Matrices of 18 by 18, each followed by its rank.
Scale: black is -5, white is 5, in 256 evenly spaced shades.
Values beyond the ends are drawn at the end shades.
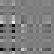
one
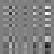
one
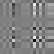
one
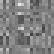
three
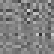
three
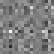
three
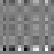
one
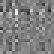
three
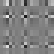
one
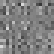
three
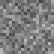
full rank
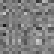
three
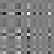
one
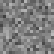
full rank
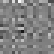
three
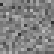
full rank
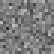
full rank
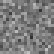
full rank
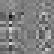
three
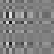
one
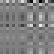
one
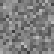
full rank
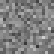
full rank
